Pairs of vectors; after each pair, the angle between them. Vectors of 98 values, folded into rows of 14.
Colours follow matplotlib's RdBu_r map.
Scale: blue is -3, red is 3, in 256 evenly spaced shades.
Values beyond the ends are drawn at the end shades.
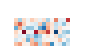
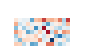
orthogonal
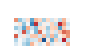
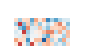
partly aligned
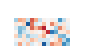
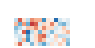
partly aligned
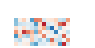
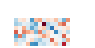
nearly parallel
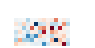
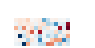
orthogonal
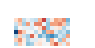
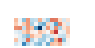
orthogonal
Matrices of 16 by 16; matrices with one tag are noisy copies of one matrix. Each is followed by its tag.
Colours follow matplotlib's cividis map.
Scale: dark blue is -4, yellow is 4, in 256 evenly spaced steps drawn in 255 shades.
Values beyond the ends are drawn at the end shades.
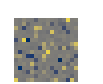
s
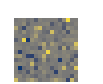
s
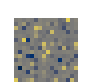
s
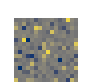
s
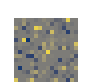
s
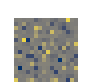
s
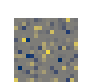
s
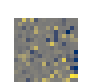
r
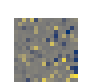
r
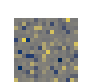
s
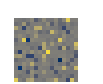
s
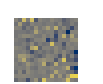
r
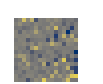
r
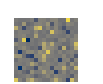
s
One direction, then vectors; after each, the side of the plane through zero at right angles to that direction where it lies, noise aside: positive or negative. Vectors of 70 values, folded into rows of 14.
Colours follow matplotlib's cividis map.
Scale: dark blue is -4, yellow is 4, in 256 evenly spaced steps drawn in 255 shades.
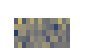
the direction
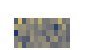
positive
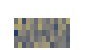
positive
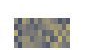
negative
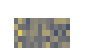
positive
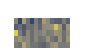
negative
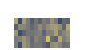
negative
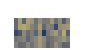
positive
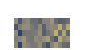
negative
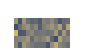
negative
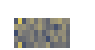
positive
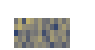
positive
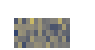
positive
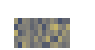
negative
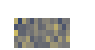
negative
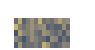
positive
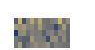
positive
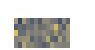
negative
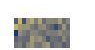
positive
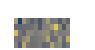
negative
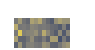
positive
